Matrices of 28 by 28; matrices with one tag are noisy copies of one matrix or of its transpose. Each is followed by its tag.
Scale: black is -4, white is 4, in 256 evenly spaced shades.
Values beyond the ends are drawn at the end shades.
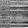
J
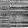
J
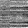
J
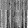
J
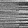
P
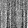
J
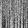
P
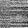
J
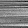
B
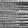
P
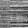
J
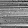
B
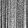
B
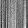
B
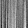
B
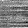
J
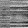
J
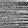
P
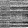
J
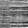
J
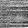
J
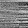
P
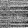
J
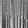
P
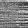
P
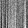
B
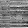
J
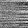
P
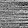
P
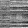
J
